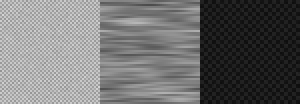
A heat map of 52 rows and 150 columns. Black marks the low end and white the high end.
The table splits into one row of 3 panels. Panel 1,1: high, checkered. Panel 1,2: middling, streaked across. Panel 1,3: very low, checkered, faint in contrast.
